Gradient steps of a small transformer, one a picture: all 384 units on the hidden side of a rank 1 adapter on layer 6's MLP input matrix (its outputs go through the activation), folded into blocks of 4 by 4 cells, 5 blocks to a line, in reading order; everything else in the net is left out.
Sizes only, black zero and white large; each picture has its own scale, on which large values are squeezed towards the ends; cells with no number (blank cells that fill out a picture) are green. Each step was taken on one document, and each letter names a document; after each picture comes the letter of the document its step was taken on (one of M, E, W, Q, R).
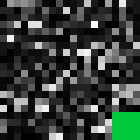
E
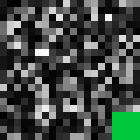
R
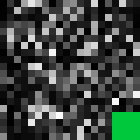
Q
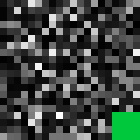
Q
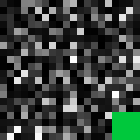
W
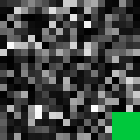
Q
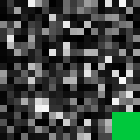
Q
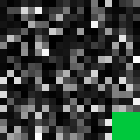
W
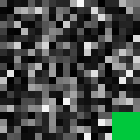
R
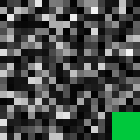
Q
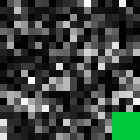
E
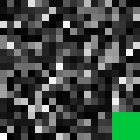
E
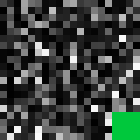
W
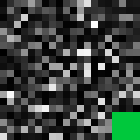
E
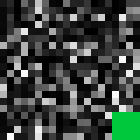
W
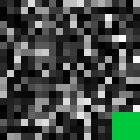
R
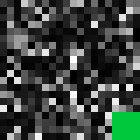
W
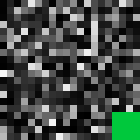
Q
